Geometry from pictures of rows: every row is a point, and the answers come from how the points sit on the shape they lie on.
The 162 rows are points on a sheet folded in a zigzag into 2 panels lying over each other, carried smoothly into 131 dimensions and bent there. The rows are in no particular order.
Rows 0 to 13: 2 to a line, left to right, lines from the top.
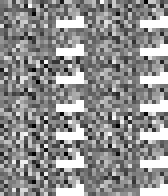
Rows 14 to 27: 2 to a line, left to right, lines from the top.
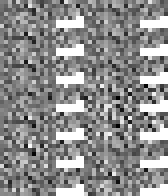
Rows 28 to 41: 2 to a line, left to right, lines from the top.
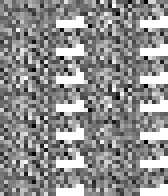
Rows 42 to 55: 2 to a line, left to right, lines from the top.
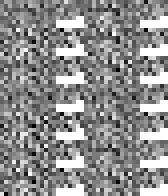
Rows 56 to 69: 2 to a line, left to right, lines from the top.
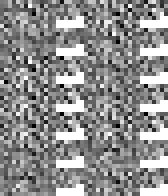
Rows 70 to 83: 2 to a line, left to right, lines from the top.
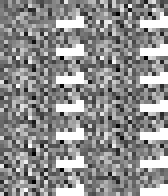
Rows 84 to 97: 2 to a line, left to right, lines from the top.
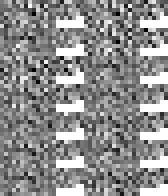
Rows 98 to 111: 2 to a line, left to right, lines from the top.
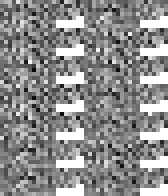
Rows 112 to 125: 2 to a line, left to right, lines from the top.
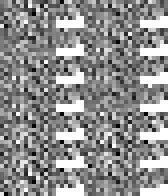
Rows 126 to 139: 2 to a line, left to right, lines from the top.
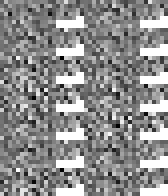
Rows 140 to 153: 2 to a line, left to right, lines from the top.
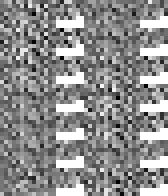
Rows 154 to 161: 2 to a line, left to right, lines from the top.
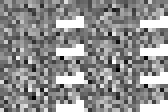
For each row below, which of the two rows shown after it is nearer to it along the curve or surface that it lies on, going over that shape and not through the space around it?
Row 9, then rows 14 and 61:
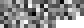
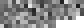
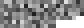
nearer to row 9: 61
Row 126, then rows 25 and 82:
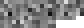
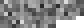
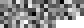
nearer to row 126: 82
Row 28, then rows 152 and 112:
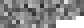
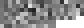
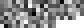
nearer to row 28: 112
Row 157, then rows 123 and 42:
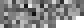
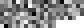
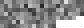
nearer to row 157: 42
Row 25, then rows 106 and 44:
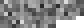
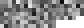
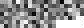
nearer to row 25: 44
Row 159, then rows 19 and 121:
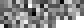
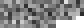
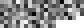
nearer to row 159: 121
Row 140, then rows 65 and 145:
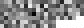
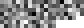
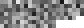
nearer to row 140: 65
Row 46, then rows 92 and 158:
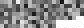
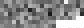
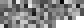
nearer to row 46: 158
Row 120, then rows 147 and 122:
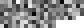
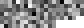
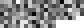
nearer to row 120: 147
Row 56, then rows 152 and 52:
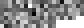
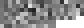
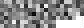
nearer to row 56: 52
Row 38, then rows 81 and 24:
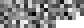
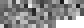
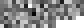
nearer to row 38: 24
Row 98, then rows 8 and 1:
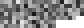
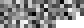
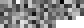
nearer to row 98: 1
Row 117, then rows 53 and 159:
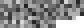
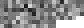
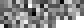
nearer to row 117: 159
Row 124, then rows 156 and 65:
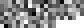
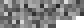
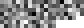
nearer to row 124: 65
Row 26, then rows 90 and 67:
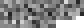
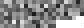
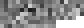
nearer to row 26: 67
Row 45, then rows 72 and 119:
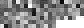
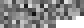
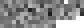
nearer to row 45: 119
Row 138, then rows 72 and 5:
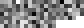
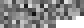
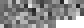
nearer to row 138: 5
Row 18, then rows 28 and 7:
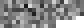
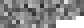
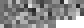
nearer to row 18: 28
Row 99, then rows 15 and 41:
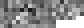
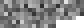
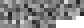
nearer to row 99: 15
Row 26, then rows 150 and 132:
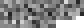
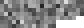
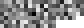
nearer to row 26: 132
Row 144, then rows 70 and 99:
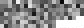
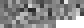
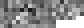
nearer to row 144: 70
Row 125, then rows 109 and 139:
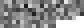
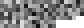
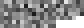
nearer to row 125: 139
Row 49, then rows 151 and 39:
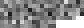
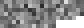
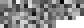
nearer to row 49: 39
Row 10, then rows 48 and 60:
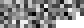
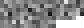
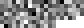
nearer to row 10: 60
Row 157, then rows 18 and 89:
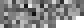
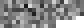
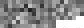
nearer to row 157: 18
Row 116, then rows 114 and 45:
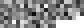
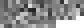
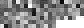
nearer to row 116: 45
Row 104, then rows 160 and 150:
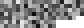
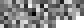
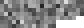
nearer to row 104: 160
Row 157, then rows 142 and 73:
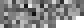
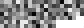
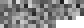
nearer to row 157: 142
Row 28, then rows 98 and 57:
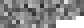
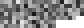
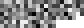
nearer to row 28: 57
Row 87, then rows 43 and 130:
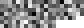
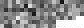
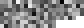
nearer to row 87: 130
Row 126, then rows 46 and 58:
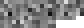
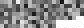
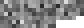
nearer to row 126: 46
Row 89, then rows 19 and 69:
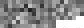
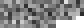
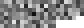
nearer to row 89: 69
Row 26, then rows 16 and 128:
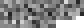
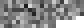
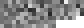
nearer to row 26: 128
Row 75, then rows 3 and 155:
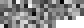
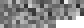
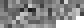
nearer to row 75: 3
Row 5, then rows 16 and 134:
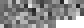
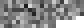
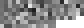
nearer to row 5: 134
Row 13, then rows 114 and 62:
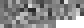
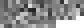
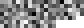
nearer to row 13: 114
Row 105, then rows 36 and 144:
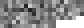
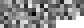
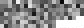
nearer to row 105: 36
